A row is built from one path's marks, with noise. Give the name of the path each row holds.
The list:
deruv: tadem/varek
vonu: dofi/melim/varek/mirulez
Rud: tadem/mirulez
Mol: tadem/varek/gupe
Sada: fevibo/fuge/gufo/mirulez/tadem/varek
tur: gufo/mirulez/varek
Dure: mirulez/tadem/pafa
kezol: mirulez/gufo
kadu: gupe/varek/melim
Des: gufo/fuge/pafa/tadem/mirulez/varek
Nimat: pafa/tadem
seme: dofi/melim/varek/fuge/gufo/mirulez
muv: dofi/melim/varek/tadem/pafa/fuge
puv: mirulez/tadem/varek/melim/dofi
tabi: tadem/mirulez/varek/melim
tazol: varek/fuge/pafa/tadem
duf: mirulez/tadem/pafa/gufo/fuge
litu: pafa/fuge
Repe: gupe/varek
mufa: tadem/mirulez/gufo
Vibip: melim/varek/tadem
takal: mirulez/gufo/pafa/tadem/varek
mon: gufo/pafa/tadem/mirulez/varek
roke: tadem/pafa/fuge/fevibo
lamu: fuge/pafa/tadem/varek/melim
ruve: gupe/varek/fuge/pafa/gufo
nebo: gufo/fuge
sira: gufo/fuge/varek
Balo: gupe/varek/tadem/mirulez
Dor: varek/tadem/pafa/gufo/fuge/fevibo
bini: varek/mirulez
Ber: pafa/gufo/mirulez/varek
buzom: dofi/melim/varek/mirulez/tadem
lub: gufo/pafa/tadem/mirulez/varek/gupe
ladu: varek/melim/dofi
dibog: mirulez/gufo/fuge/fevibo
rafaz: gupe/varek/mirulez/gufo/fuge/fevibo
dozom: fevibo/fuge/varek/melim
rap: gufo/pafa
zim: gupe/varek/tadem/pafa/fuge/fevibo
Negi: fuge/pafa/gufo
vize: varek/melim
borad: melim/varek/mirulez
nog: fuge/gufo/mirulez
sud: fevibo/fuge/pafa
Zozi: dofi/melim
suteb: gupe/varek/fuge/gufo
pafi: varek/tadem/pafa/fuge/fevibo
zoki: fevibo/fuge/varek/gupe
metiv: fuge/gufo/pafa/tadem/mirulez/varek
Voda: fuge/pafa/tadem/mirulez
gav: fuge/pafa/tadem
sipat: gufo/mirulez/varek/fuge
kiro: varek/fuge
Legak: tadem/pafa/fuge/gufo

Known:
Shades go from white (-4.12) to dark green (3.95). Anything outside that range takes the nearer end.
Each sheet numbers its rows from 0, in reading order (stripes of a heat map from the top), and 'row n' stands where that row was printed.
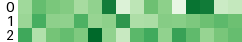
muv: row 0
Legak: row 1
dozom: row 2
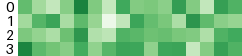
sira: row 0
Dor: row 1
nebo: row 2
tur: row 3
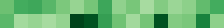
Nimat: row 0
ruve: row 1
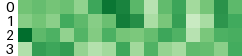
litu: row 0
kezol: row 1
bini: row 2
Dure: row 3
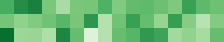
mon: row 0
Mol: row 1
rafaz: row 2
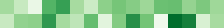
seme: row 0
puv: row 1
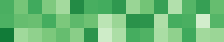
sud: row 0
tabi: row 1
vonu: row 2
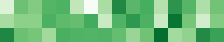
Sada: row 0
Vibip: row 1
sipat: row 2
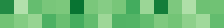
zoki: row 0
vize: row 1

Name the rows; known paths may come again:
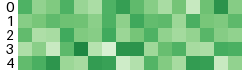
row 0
Zozi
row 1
deruv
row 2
ladu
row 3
nog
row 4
zim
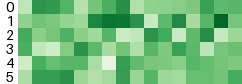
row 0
Voda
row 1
Negi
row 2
buzom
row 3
suteb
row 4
duf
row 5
Dure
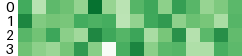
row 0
dozom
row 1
borad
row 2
sud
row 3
dibog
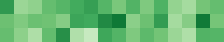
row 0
Repe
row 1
rap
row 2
nebo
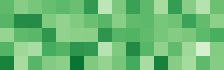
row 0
Mol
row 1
mon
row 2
Rud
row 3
kadu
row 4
zoki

